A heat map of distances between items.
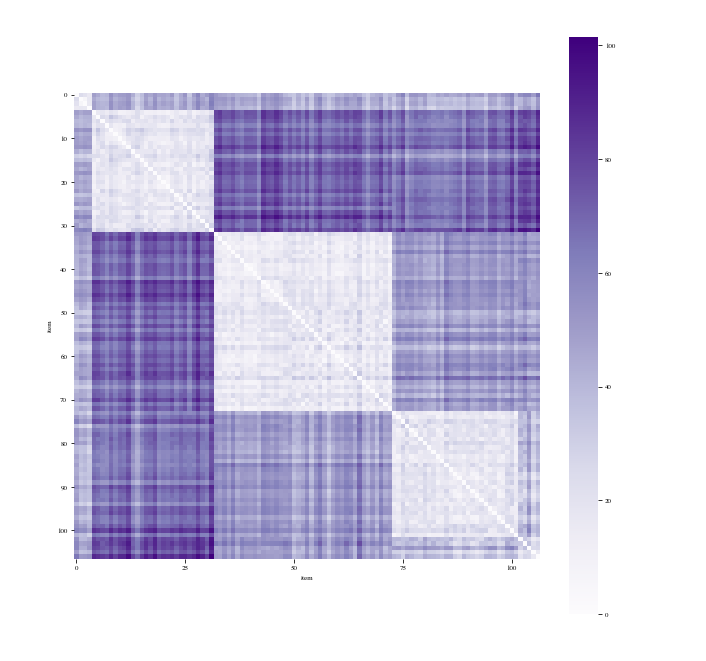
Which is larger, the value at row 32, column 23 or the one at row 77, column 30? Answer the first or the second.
the first
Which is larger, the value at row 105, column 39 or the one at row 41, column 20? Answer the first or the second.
the second
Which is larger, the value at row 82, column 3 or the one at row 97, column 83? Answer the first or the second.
the first
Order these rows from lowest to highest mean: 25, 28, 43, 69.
69, 43, 25, 28
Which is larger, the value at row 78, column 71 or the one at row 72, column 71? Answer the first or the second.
the first
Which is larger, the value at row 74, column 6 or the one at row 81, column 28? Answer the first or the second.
the second
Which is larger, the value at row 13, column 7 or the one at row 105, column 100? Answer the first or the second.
the second
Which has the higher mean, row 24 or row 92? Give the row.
24
